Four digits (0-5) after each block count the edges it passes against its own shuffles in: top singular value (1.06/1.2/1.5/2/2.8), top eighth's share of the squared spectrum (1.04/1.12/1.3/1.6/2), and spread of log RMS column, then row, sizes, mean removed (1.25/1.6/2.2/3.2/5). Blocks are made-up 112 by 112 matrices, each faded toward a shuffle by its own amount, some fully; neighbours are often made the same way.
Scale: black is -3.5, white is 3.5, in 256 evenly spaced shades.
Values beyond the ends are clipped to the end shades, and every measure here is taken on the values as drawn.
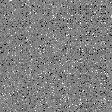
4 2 1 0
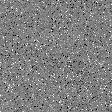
2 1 0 0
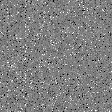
3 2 1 0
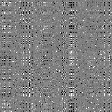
5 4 3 3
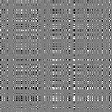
5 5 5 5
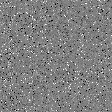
3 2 1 0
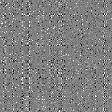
5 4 3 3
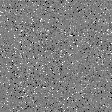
3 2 1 0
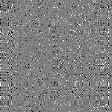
5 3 3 2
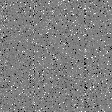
3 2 1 0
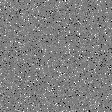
2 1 0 0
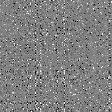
4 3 2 2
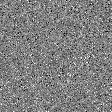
0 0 0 0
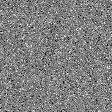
0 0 0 0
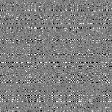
5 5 3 4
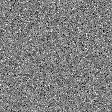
0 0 0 0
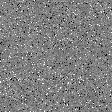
0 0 0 0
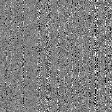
2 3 4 0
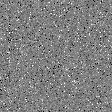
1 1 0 0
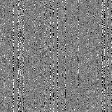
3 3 4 0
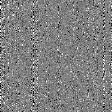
2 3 4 0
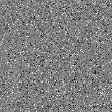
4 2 1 1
